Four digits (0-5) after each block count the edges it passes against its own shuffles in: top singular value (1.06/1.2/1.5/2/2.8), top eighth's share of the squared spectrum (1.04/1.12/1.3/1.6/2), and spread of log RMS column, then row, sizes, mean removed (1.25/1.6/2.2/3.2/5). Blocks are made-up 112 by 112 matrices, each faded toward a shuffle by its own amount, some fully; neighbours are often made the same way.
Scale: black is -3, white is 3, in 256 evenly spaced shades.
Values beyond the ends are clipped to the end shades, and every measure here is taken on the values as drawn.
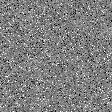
0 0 0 0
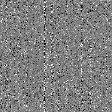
2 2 3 1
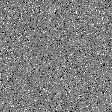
0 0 0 0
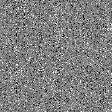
1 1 3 0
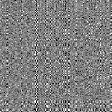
5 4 4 3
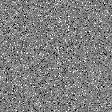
3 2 1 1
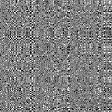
5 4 4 3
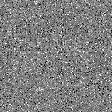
3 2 1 0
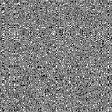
4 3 3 2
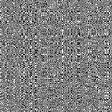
5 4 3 3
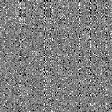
4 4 3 2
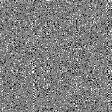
4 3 3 1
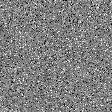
0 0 0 0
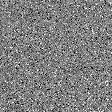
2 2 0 0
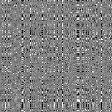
5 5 4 3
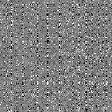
5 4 3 2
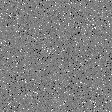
0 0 0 0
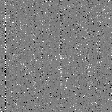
4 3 2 0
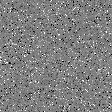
0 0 0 0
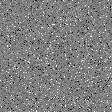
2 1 0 0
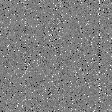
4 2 1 0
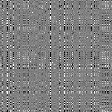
5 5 4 3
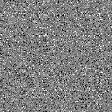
4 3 2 2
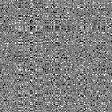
5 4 3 3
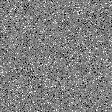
3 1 0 0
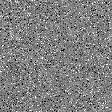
3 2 0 0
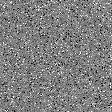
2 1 0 0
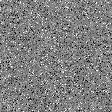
3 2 0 0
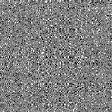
4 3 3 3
